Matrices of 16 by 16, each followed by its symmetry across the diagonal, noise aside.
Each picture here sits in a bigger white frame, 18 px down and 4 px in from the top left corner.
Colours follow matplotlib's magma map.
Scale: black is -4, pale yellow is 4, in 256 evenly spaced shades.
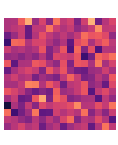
antisymmetric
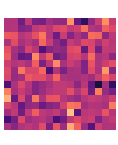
antisymmetric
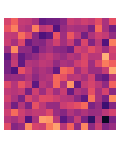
symmetric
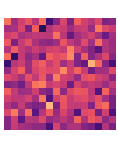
symmetric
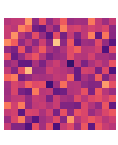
symmetric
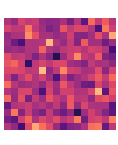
antisymmetric
